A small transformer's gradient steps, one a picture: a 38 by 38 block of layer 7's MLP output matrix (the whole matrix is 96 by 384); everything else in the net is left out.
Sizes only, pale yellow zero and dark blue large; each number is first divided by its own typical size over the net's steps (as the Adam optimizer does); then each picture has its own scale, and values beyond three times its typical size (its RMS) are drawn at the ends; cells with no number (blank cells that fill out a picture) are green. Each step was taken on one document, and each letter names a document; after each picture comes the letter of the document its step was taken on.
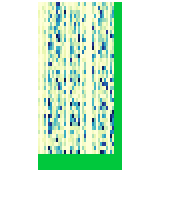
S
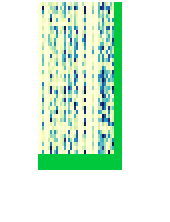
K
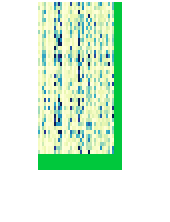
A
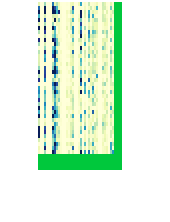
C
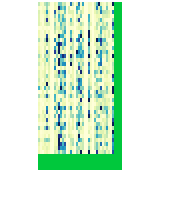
A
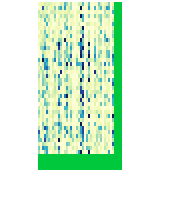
A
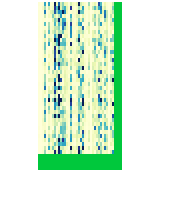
A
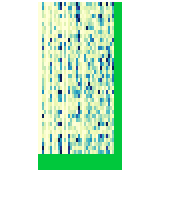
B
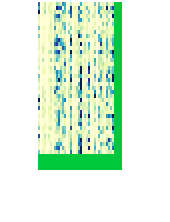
A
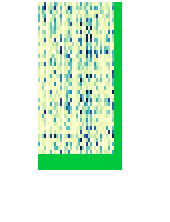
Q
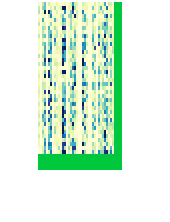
K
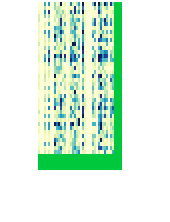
S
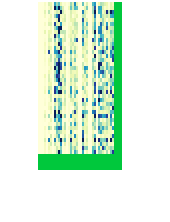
B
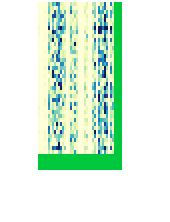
S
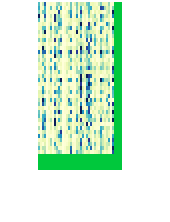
Q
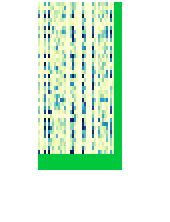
S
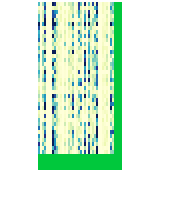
C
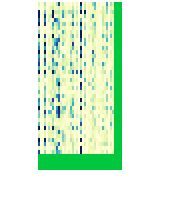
C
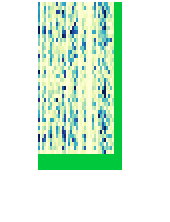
K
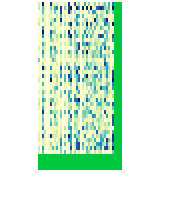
B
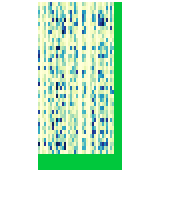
S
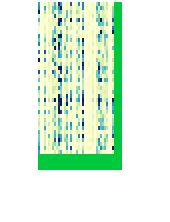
A
